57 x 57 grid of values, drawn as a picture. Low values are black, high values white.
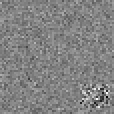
Overall the values sit about 50% of the way up the scale. The bottom right is the roughest part. No overall slope runs across the table. In the bottom right lies a patch that is rougher than the rest. The distribution is heavy-tailed on both sides.
